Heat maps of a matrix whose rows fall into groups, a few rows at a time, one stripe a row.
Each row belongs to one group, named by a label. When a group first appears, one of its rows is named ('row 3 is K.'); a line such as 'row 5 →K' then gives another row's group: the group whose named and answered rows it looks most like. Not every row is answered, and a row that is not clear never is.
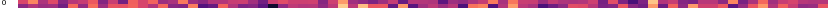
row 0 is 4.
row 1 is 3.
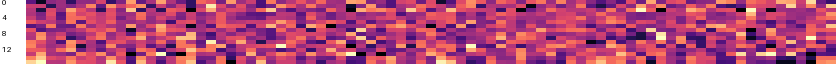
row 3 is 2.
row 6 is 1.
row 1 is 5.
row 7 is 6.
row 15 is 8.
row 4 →2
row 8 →4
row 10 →5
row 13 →4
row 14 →8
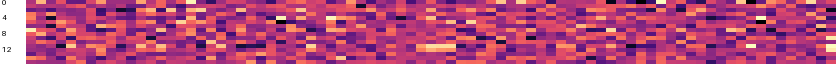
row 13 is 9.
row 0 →4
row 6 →9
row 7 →5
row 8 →8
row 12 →2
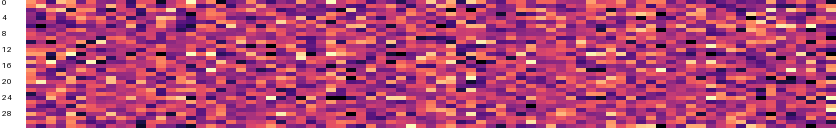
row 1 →8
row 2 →3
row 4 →6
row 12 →5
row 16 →1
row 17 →5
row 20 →8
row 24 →1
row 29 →6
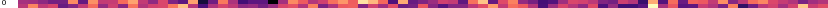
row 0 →3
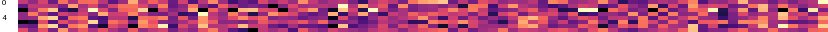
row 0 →2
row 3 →5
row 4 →3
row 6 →3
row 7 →2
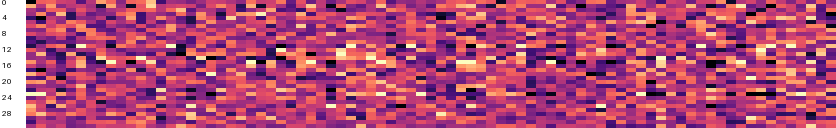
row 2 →1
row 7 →3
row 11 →3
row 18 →5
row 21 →9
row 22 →1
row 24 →1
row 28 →8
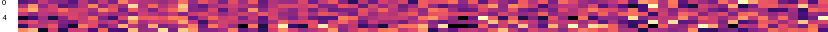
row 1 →4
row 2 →8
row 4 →2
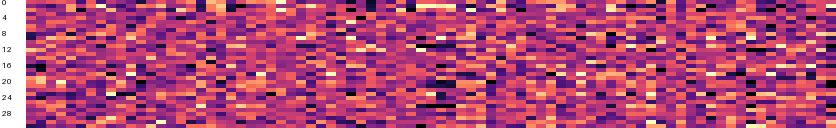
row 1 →2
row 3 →1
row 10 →4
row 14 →5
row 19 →8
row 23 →6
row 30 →6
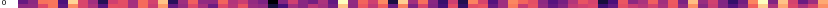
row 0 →3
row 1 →3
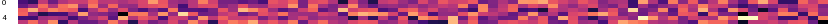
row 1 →6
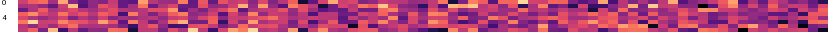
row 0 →5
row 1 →9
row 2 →1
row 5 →8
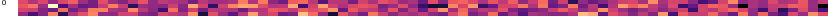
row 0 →9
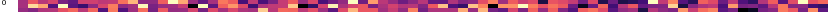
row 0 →4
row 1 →5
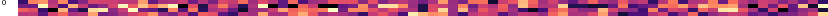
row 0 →5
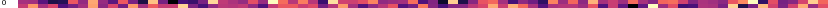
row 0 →1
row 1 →4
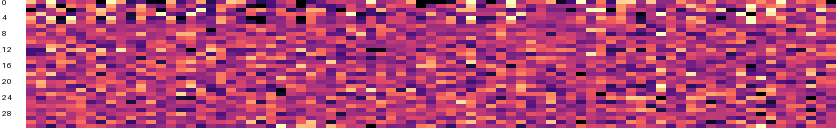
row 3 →4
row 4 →2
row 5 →2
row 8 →4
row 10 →5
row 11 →3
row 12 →6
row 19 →1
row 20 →8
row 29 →9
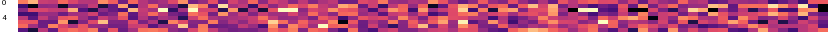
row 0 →8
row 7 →6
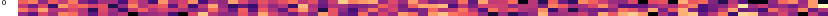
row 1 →2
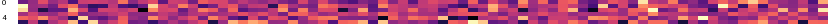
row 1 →5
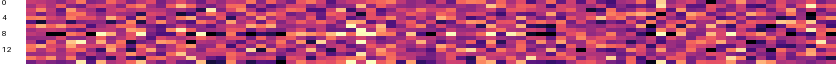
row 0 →9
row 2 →5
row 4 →8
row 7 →4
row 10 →6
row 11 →8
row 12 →9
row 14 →5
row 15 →3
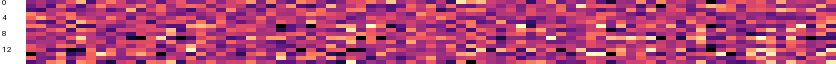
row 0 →9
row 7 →3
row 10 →3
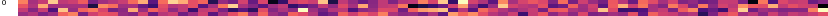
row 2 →2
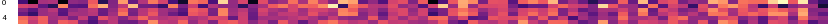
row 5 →5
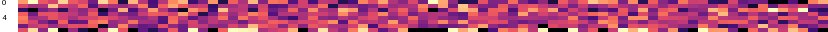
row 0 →8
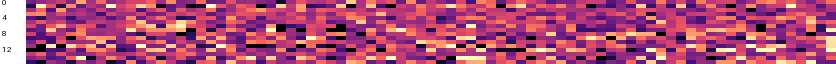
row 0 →3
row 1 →5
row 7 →1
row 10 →2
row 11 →2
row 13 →4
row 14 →9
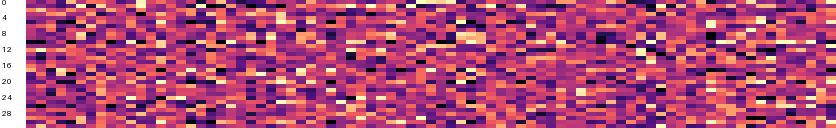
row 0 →2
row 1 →3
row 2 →8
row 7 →2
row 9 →9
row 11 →2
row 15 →6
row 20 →1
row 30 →1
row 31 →4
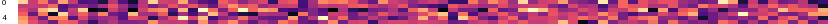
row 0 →5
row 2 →3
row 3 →2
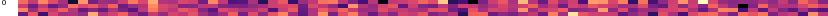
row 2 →5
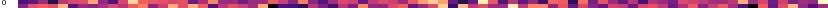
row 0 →2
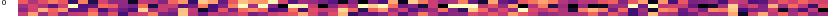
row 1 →9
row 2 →5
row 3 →4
